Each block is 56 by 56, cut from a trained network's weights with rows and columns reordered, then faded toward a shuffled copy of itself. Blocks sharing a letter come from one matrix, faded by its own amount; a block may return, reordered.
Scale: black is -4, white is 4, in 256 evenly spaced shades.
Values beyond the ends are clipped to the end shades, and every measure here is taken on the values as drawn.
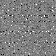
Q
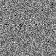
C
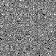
Q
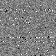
Q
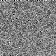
C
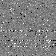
Q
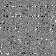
Q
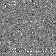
Q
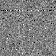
Q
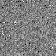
Q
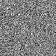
C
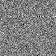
C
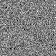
C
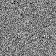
C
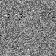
C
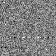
C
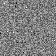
C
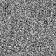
C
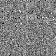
Q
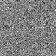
Q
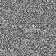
C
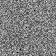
C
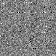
Q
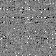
Q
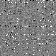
Q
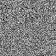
C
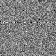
C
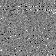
Q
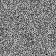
C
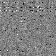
Q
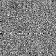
C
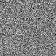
C
